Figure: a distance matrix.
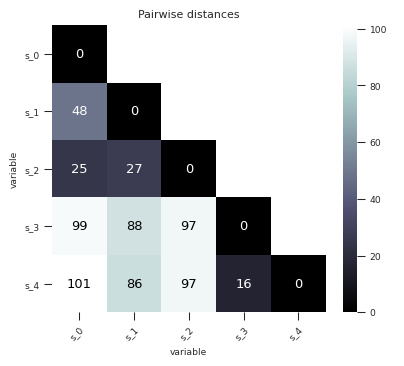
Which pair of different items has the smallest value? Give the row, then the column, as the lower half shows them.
s_4, s_3
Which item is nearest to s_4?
s_3
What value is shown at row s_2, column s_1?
27
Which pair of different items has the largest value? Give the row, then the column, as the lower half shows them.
s_4, s_0
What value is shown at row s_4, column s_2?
97
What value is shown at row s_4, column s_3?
16
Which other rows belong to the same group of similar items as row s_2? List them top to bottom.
s_0, s_1
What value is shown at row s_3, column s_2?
97
